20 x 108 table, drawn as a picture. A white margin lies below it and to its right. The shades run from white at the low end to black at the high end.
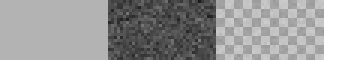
It is made of 1 by 3 panels. Panel 1,1: low, flat. Panel 1,2: high, fine-grained. Panel 1,3: low, checkered.
